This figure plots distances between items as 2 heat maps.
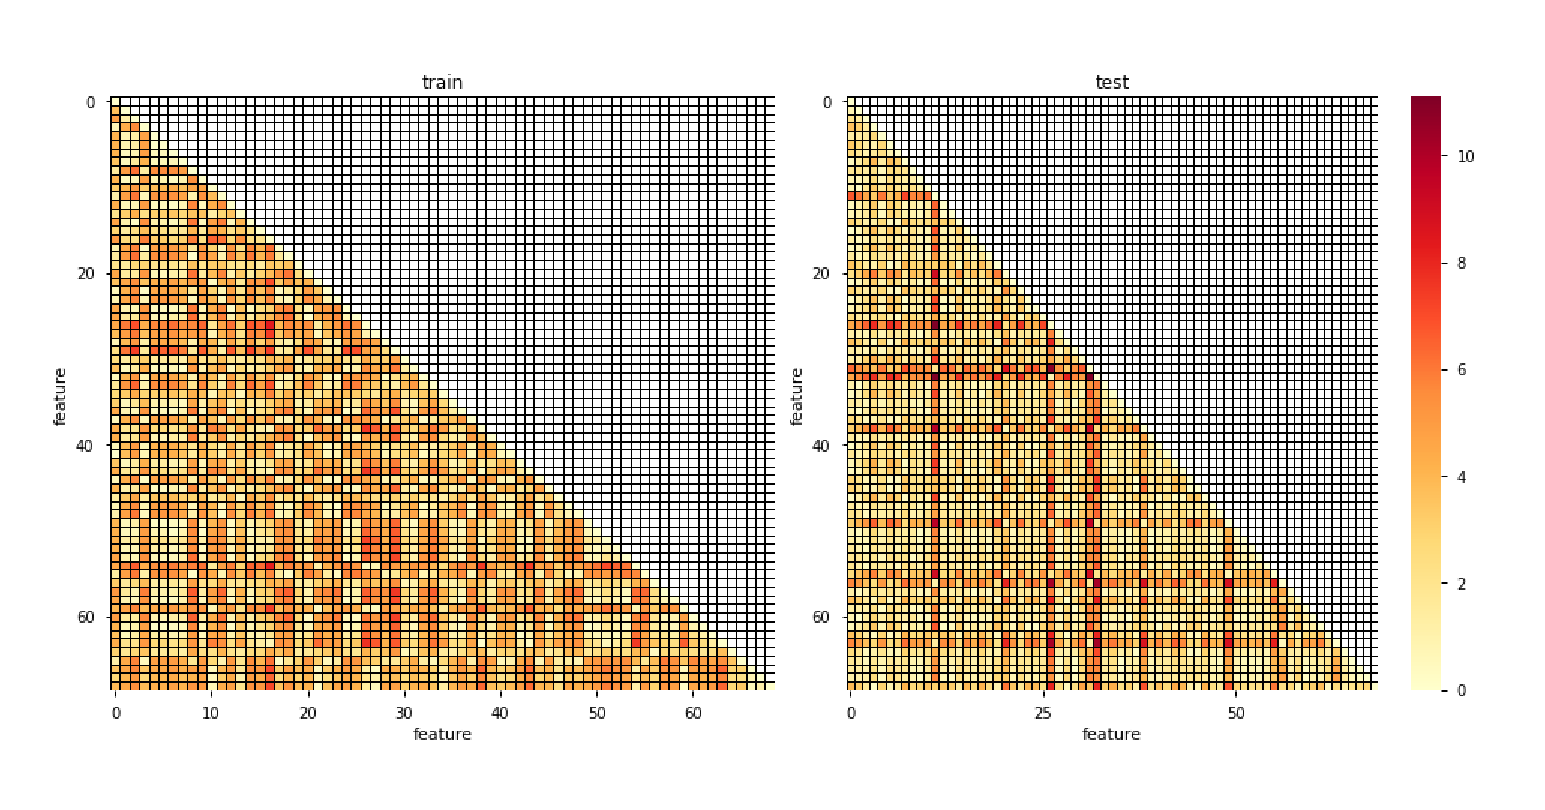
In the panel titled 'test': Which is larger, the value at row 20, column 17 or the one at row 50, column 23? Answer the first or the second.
the first
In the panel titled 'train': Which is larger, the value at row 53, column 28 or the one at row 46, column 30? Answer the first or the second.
the first
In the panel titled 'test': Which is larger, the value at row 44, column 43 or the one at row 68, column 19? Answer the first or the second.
the first
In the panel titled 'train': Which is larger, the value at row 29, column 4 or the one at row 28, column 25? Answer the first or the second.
the first
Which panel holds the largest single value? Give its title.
test
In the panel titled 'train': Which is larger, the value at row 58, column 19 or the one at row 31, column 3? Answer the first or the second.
the second
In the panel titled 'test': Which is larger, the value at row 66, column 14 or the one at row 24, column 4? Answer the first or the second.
the first
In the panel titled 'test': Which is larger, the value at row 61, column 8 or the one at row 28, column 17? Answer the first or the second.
the second
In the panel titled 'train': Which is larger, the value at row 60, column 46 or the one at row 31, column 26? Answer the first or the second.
the second
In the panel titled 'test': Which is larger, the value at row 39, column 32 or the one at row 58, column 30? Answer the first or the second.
the first
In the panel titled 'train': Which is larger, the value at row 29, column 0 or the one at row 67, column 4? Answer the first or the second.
the second
